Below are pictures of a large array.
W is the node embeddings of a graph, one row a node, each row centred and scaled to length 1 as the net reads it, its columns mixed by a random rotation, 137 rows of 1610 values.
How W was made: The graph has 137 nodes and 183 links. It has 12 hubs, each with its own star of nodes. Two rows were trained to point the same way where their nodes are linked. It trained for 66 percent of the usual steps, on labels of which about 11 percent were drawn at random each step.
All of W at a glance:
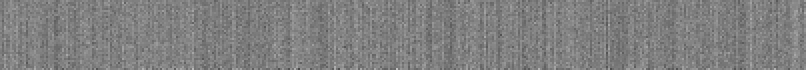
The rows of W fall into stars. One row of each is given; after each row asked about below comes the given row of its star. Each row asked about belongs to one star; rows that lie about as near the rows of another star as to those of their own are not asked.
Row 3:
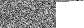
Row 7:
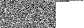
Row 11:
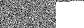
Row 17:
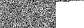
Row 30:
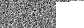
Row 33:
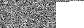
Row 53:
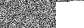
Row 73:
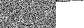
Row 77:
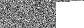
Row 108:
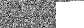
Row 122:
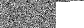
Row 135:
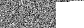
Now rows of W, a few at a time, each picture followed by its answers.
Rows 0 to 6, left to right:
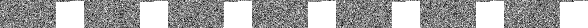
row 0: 135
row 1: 33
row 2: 122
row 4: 122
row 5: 33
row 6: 3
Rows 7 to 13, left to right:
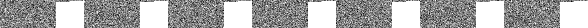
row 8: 135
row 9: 122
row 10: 73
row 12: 33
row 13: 135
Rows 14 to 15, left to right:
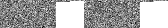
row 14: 3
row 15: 17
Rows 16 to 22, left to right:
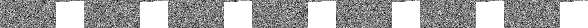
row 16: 3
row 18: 108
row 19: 77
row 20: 3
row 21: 11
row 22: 3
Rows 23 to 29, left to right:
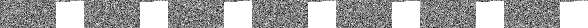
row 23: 77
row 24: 73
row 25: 17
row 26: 73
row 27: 108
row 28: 122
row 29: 17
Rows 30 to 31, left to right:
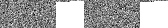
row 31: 135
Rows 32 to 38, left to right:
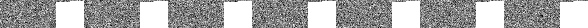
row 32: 3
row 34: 30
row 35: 108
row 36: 3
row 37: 135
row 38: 33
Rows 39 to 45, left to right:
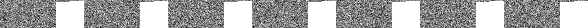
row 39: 33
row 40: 3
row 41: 73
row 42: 30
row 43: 11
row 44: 11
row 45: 108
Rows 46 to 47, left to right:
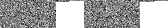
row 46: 73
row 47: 108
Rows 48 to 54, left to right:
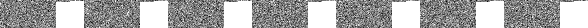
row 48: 122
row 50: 122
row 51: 30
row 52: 108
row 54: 30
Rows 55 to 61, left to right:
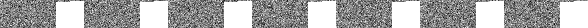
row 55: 108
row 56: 77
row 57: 17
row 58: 108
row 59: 7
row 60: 73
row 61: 11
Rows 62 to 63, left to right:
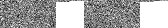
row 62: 7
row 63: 17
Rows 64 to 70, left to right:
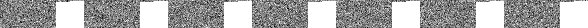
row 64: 77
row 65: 122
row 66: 17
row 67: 77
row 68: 17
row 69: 11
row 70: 135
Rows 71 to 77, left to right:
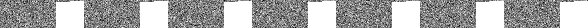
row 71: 77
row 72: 17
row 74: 77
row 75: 108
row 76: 17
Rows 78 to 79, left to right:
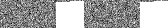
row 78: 135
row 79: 108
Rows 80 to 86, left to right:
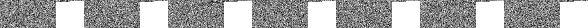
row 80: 135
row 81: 135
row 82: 17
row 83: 122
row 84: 77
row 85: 17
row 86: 30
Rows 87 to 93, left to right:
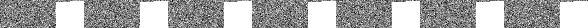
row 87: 7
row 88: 11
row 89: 7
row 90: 3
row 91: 135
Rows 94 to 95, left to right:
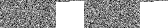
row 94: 11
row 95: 11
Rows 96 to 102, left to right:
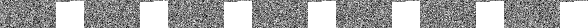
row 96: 7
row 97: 3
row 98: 33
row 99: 3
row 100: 33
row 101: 30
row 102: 33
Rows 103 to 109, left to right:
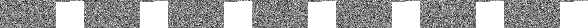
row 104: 122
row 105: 122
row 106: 122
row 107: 33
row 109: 77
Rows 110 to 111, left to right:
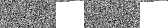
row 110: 7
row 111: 30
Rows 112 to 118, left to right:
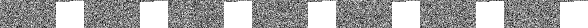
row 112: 108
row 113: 17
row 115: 77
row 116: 108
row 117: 11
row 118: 33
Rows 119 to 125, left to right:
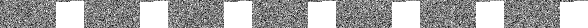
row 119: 77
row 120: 17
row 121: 73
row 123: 3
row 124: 108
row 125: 53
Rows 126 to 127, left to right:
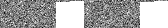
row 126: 11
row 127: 53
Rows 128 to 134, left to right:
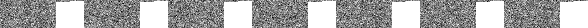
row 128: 11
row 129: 33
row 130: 53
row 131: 7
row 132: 11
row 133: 53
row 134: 11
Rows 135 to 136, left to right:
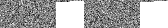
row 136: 122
